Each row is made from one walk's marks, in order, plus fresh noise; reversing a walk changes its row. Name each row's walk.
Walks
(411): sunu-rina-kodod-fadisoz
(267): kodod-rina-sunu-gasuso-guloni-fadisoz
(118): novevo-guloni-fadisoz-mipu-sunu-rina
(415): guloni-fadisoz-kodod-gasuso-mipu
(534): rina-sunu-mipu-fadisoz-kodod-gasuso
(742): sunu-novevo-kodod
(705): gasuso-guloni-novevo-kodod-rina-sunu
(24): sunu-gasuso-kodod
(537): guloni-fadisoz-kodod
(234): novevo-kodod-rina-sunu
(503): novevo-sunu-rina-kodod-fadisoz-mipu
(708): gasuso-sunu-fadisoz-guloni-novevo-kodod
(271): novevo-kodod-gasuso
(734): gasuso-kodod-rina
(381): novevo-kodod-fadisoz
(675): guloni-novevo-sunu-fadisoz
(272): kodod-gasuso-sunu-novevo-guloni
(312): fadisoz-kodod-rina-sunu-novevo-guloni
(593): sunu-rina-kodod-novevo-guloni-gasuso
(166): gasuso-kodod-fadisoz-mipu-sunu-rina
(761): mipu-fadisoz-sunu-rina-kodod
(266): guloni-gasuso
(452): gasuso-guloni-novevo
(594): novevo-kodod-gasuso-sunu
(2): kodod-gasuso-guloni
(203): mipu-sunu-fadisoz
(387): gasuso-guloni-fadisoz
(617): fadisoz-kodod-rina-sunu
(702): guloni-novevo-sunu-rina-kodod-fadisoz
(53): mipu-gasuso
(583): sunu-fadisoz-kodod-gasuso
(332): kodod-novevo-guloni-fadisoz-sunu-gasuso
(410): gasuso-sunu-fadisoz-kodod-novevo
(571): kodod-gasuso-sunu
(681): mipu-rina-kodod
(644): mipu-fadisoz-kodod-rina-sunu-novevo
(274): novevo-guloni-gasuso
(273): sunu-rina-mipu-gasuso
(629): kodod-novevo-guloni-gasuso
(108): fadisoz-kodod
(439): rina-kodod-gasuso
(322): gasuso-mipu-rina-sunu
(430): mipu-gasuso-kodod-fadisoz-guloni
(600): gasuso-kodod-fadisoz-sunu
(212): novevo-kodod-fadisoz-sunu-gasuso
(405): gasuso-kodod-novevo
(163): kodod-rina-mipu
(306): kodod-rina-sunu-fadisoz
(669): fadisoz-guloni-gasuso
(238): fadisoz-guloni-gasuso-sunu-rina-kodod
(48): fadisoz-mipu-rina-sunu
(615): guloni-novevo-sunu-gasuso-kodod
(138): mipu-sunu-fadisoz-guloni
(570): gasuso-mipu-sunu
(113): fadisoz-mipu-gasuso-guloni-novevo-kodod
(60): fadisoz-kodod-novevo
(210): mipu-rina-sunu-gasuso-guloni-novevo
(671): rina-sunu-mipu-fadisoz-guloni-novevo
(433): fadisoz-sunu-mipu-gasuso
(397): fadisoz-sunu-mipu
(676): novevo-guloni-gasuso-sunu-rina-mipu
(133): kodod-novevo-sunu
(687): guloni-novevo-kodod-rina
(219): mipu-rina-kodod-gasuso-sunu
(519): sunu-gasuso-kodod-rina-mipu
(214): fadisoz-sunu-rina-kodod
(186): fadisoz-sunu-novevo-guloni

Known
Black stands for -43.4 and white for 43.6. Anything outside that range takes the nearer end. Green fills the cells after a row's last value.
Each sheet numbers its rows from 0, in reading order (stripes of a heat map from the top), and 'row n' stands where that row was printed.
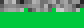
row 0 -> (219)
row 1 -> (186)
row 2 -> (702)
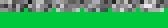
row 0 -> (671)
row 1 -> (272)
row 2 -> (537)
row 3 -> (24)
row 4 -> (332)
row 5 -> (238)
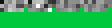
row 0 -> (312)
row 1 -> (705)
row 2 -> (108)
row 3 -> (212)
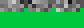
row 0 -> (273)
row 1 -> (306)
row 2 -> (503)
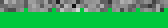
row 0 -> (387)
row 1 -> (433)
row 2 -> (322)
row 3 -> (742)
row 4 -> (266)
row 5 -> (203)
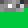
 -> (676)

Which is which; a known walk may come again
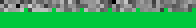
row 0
(322)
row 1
(48)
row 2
(439)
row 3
(742)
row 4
(267)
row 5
(397)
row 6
(381)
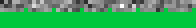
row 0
(600)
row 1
(669)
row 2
(24)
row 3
(306)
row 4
(676)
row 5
(571)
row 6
(108)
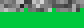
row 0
(675)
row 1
(452)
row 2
(203)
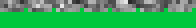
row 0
(163)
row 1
(274)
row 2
(583)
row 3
(410)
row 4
(593)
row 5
(411)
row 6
(594)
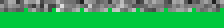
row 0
(2)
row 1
(671)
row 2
(415)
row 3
(537)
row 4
(687)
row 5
(387)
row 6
(219)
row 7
(430)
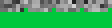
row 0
(138)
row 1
(214)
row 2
(629)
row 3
(617)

